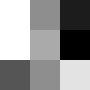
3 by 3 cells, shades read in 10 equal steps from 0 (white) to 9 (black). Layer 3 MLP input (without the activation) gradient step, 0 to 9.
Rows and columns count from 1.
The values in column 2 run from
3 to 4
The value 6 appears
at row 3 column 1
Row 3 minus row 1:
6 0 -7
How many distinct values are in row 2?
3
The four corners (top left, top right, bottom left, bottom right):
0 8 6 1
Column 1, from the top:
0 0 6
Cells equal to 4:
2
